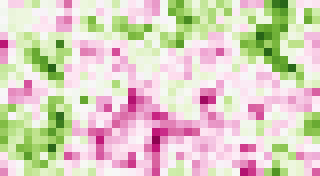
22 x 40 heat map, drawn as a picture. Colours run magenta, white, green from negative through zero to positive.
Ninth with the lowest average: bottom middle. Odd rows or columns: none. Ninth with the highest average: top right. Grain: blotchy.
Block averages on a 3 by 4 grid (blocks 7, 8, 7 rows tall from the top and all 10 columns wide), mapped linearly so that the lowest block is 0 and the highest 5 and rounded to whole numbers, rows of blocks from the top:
3345 / 4122 / 5013
